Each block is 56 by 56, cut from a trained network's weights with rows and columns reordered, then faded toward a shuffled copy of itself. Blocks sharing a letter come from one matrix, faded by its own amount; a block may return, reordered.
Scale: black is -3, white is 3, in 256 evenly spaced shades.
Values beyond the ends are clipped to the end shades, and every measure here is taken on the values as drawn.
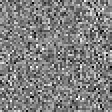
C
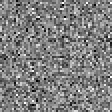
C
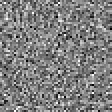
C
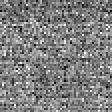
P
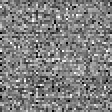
P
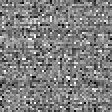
P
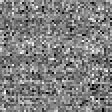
P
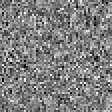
C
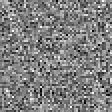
C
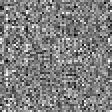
C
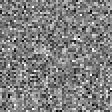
C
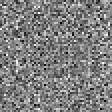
C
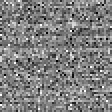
P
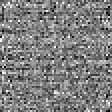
P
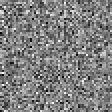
C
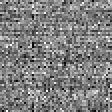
P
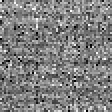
P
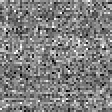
P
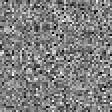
C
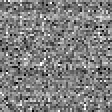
P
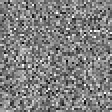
C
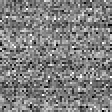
P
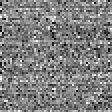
P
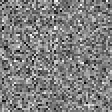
C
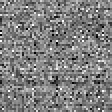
P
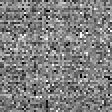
P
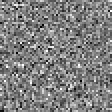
C
